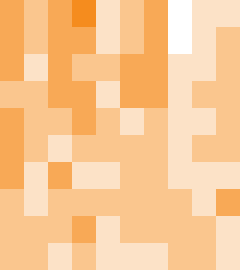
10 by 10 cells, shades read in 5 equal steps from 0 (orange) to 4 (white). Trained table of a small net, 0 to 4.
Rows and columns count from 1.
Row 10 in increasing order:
2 2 2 2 2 3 3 3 3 3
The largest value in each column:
2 3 3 3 3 3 3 4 3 3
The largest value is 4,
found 2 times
